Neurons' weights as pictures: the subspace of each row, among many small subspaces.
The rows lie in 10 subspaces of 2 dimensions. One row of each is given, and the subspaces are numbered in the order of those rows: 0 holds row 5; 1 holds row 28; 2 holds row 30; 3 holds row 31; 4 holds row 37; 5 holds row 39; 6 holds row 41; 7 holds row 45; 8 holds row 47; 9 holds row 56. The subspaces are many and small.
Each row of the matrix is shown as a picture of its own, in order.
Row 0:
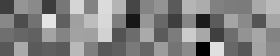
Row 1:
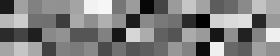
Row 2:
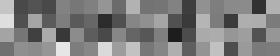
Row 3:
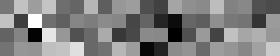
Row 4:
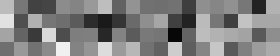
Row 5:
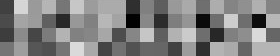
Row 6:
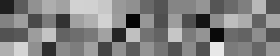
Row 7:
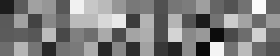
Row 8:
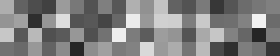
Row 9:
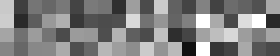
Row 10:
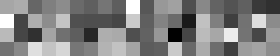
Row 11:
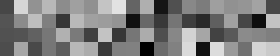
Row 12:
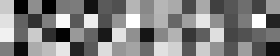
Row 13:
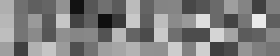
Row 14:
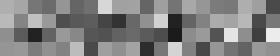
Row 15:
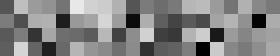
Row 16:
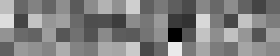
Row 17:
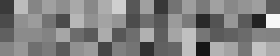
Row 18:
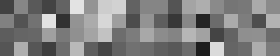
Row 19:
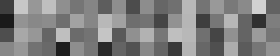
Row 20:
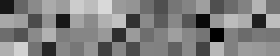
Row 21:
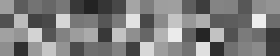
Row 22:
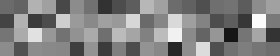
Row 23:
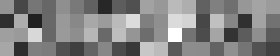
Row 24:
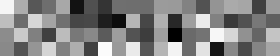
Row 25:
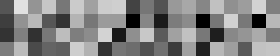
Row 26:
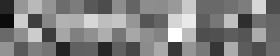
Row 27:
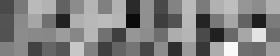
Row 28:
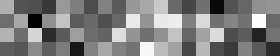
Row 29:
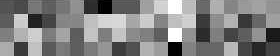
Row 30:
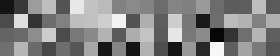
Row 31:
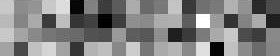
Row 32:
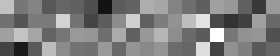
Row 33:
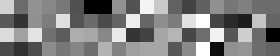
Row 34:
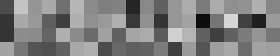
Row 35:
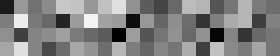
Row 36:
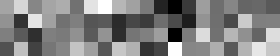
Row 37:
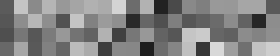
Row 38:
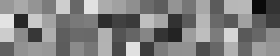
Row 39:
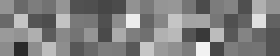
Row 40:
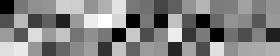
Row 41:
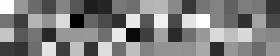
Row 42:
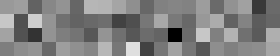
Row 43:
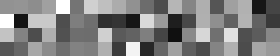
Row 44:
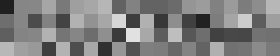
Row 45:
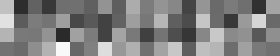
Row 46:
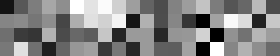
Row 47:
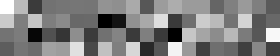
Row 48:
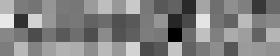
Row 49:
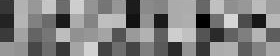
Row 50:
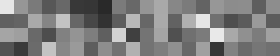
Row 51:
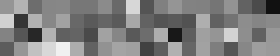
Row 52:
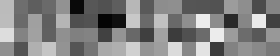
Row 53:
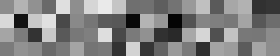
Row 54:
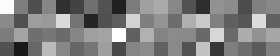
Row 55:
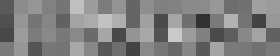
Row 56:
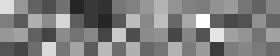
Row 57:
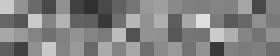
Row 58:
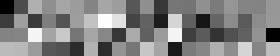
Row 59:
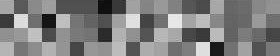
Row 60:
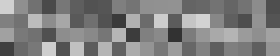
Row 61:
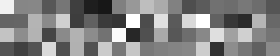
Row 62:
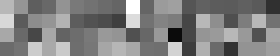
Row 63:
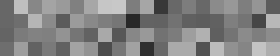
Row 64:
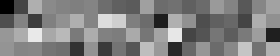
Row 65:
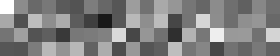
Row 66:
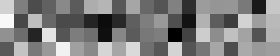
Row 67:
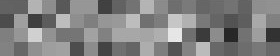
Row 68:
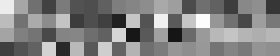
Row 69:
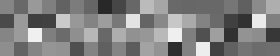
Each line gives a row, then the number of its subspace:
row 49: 0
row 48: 0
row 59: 3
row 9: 4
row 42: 5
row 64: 8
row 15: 5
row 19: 7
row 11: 4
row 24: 2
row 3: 1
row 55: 5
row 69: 2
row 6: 9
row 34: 0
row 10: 1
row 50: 9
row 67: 2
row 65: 8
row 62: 1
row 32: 9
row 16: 0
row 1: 6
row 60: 6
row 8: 1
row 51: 1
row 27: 1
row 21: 5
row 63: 4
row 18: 3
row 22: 2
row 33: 6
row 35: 8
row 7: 2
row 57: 9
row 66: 7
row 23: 0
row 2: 7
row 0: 3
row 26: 7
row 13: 5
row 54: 8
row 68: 6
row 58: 8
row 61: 6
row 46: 2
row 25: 0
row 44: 6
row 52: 5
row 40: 8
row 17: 4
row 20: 9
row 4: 7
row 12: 7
